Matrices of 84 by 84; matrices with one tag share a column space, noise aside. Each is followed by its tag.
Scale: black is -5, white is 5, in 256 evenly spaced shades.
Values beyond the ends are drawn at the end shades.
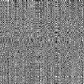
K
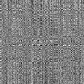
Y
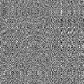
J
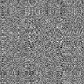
J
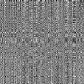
K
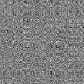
J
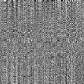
K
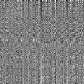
K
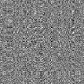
J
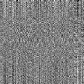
K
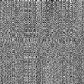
K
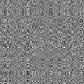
J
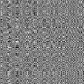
J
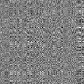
J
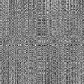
Y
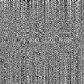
K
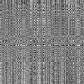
Y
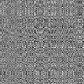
J
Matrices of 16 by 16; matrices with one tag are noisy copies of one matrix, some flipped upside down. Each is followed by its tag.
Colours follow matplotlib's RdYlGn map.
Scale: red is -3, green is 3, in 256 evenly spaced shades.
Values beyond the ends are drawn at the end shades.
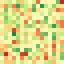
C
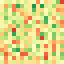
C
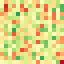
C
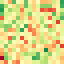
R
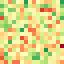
R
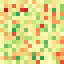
C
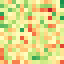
R
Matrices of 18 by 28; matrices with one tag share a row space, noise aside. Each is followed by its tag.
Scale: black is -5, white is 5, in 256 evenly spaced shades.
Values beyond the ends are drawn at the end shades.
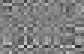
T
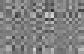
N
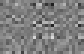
N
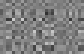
N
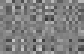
N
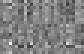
T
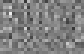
T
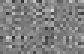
N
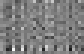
N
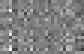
T
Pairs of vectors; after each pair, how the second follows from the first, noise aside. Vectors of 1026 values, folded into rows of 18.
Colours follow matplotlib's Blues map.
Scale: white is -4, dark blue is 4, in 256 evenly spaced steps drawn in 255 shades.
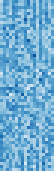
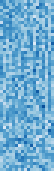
wrapped around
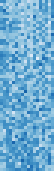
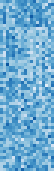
wrapped around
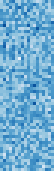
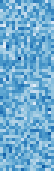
negated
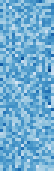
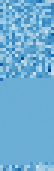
partly zeroed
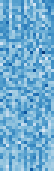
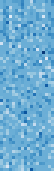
partly zeroed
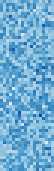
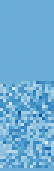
partly zeroed
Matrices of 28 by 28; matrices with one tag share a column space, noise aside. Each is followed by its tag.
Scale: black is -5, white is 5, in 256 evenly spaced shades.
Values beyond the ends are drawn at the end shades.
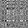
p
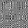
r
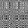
r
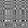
p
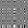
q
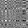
p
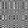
r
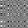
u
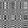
r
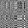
r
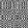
r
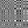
p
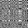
p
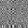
q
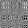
r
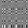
q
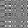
u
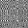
p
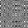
u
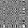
q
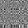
q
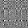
p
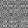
u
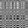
r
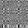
q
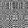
r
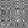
p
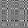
p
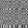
q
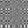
q
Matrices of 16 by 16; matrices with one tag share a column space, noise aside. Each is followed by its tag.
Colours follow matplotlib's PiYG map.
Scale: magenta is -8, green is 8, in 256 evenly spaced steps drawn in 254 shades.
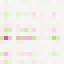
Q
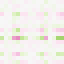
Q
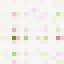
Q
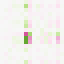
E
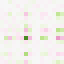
Q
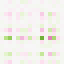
Q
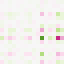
Q
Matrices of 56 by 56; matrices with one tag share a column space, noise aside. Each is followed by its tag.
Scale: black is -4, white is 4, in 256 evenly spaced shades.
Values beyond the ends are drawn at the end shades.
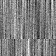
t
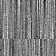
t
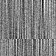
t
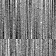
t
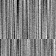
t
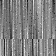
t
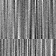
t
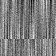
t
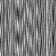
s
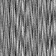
s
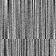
t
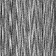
s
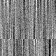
t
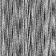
s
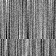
t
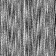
s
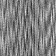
s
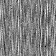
s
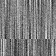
t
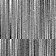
t
